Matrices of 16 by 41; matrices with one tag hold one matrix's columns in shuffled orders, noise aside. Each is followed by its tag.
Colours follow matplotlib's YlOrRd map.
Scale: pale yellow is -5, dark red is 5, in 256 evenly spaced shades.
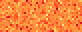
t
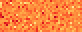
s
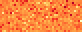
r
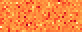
s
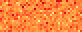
r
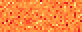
s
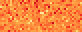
r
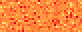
s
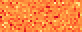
s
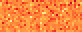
r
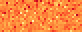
r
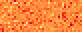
s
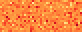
s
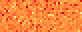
r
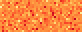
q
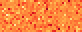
t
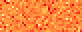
t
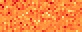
r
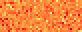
q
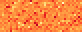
s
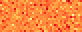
t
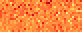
r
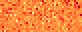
r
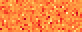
q
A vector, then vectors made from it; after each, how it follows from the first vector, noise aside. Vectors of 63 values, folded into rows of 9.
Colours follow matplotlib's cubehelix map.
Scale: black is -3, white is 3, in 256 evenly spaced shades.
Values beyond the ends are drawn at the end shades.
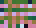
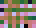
copied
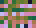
copied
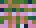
copied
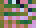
wrapped around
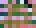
wrapped around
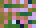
wrapped around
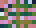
wrapped around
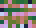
copied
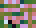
wrapped around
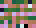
copied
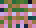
copied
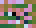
wrapped around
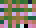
copied
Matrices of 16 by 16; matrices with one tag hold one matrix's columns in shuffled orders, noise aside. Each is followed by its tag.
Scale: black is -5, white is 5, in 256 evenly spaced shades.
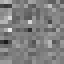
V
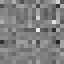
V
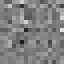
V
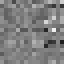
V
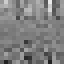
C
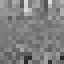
C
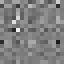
V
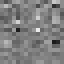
V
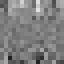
C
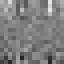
C
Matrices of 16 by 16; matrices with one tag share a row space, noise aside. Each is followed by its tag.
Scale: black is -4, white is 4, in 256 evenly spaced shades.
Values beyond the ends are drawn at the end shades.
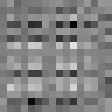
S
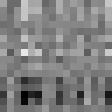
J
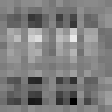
S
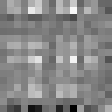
S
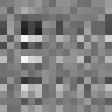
J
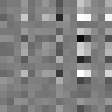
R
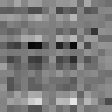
S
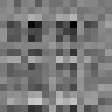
S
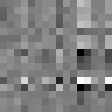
R
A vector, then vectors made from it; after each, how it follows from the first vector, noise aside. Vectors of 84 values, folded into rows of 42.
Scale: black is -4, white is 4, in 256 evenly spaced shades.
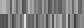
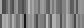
sign-scrambled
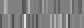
partly zeroed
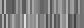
sign-scrambled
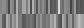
reversed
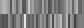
copied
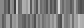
reversed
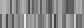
sign-scrambled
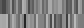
negated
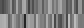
negated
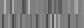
partly zeroed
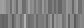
shrunk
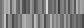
wrapped around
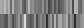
copied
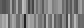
negated
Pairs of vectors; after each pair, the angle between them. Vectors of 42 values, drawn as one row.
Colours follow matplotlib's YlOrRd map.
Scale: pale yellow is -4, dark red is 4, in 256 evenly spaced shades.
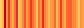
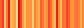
partly opposed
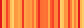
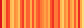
nearly parallel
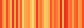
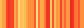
orthogonal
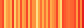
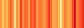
partly aligned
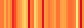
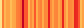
partly opposed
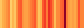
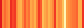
nearly opposite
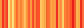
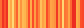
nearly parallel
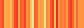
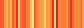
nearly parallel
